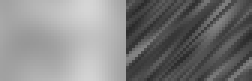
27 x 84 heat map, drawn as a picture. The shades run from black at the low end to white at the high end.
It is made of 1 by 2 panels. Panel 1,1: high, smooth. Panel 1,2: low, slanting up to the right.
